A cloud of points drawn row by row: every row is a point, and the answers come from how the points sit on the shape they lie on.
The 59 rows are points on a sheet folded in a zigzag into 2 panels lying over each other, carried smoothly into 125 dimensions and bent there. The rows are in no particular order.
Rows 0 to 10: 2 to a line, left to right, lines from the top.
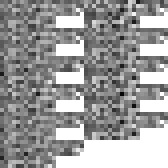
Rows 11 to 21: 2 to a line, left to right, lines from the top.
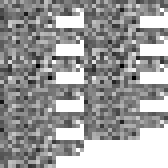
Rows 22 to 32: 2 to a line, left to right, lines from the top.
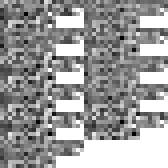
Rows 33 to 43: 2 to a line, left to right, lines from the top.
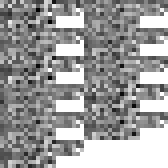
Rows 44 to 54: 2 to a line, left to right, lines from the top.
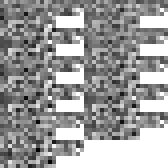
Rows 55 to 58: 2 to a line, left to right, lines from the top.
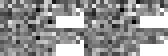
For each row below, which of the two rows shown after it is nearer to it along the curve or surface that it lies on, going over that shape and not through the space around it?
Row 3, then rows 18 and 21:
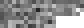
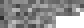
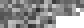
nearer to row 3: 21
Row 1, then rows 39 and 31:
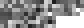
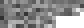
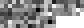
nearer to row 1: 31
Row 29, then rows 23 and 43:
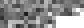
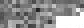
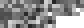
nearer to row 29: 23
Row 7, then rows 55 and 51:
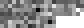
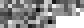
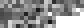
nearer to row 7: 51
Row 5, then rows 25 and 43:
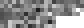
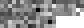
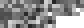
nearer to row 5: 25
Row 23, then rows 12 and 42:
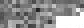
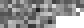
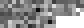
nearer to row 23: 42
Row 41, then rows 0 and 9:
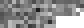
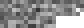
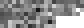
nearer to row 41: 9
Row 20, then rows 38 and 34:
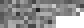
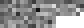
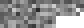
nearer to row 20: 38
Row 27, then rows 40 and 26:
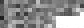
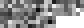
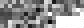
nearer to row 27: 26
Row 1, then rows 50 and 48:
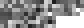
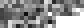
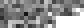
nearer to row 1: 50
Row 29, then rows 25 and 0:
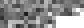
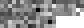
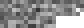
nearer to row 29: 25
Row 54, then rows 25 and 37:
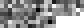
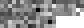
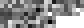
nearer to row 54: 37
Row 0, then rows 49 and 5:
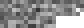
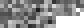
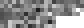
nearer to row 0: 49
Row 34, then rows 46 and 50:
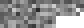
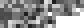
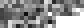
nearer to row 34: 46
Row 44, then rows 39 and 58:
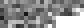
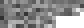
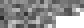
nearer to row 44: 39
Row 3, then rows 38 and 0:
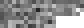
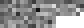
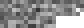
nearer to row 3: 38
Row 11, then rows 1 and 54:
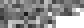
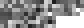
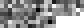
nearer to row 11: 1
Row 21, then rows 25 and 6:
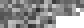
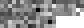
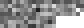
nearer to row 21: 6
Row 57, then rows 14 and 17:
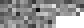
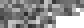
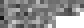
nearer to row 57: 14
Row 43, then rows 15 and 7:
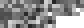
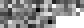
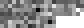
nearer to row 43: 15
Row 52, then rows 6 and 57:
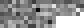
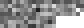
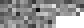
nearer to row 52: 57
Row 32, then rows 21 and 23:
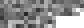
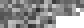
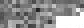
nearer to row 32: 23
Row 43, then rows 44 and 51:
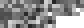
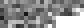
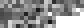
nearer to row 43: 51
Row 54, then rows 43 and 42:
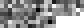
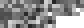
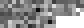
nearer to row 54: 43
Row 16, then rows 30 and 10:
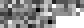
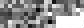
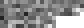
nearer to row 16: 30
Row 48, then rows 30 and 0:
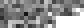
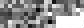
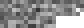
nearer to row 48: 30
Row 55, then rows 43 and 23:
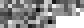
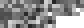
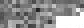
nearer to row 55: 43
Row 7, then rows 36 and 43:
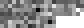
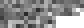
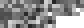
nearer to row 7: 36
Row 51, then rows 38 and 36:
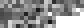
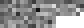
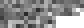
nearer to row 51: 36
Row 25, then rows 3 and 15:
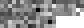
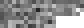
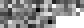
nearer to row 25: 3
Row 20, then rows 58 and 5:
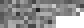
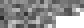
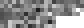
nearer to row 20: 5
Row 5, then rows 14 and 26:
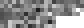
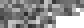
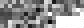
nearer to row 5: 26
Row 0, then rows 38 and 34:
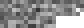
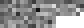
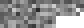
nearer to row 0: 34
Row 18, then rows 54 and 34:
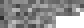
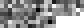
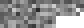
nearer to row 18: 34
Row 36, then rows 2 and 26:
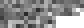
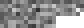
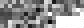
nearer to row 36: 26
